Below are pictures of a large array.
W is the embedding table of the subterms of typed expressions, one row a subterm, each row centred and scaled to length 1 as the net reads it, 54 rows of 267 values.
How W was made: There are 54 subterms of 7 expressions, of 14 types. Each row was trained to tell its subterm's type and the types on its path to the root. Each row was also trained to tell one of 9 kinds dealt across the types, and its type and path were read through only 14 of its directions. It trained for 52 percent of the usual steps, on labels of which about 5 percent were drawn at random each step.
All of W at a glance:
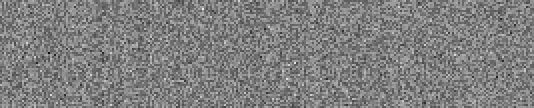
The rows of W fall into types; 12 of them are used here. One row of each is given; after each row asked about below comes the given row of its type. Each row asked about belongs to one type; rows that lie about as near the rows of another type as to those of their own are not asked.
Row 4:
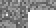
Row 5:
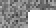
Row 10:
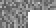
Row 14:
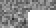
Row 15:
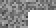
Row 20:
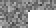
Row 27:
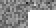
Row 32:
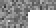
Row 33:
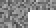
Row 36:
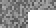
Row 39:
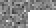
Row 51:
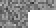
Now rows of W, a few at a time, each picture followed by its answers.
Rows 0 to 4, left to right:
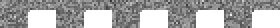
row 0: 36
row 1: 15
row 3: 15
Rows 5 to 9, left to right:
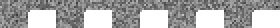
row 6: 4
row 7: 33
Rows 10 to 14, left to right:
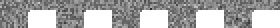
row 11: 5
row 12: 4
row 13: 15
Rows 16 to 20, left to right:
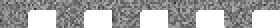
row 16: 27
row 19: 14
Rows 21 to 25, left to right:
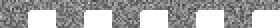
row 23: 33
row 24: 51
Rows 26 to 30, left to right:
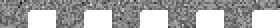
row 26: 14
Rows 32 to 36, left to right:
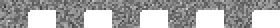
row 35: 36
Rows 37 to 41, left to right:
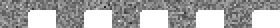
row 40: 5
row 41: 36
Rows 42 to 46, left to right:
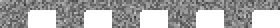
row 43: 20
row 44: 33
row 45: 4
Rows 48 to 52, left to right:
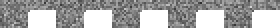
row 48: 27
